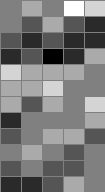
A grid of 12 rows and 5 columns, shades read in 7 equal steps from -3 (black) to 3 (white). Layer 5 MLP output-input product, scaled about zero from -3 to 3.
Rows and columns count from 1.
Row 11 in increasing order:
-1 -1 -1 0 0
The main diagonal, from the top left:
0 -1 -1 -2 0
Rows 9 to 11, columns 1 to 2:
-1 0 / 0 1 / -1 0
